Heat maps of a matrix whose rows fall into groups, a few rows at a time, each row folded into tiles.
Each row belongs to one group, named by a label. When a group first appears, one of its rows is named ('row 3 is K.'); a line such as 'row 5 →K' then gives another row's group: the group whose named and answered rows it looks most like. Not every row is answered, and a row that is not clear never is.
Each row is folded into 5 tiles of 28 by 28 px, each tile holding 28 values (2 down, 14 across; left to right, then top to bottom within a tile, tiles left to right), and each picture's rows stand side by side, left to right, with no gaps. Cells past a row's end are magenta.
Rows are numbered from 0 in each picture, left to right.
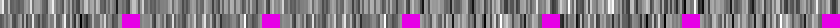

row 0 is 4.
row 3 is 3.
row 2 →4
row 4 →4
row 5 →3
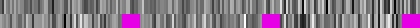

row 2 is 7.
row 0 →3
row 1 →4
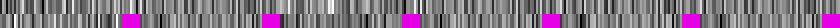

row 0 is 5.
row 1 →7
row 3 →7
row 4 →7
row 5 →7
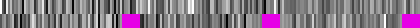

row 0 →7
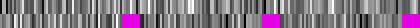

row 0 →5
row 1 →4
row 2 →4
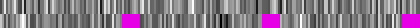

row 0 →5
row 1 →4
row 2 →5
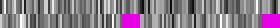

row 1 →3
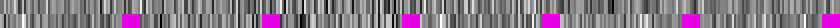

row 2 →7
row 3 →5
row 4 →3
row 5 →4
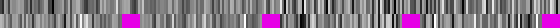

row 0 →3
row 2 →7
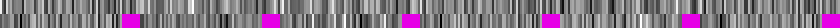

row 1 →4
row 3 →7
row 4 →3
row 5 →7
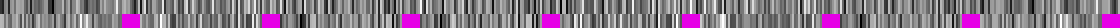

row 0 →3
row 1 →5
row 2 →7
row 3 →7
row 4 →5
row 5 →5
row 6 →7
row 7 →3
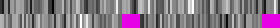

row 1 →4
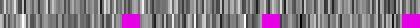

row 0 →5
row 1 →4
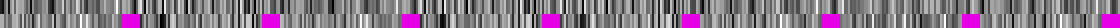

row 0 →3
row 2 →3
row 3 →7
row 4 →7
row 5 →3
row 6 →4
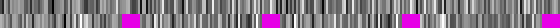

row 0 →3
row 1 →5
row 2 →5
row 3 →5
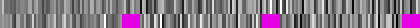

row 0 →4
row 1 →5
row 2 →7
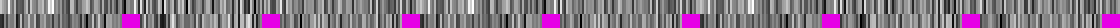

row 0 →4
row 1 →7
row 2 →7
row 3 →4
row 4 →7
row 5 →4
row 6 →7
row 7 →7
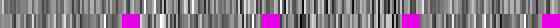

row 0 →4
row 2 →7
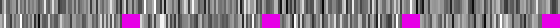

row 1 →5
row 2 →5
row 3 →3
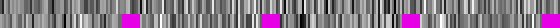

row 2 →7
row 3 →5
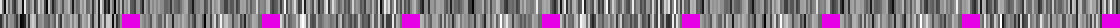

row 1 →3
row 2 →5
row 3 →3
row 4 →5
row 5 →3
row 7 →5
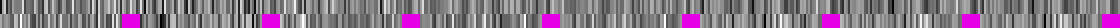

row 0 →5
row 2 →5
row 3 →4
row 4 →4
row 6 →3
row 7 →3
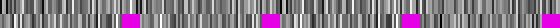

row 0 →5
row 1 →5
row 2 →5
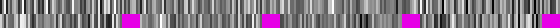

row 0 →5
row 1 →5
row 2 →4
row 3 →7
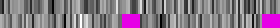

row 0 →3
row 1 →7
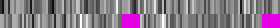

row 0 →3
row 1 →5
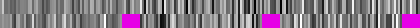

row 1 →7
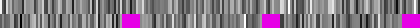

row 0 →7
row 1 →4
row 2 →4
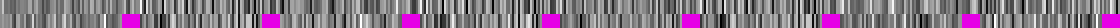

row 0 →4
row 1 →7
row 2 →3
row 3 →7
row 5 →7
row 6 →4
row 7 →5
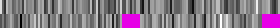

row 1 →3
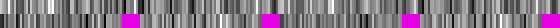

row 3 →3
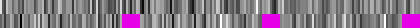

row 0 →7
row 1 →3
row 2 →4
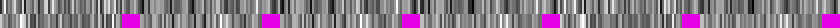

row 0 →5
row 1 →3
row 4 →5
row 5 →3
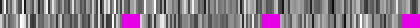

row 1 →5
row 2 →3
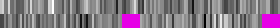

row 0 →4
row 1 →3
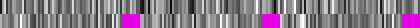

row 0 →5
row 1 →3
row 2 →5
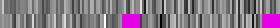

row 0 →4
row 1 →7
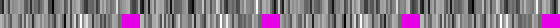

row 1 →3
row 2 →3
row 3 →3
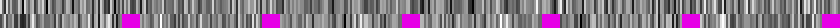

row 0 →7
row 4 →7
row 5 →5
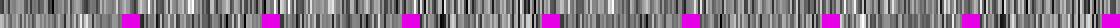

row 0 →3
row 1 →4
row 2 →4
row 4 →4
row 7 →7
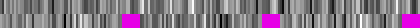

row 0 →3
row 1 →4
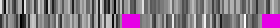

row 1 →4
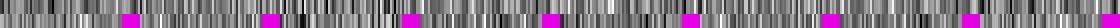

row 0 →3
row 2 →7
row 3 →4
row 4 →4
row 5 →5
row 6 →4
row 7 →3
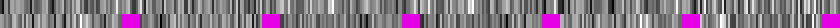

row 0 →3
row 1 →7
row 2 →4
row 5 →5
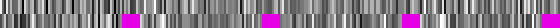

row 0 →7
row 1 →5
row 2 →4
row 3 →5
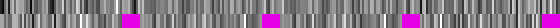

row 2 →4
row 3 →5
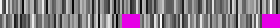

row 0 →7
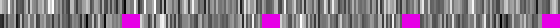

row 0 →4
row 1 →5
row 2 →5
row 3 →4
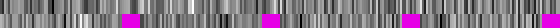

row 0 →3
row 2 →7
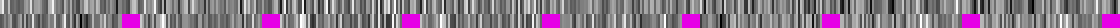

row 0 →4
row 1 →5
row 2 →5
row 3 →5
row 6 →3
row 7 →3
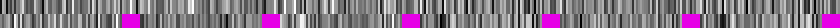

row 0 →5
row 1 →4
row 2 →5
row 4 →7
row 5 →7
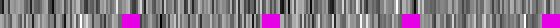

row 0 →3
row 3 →4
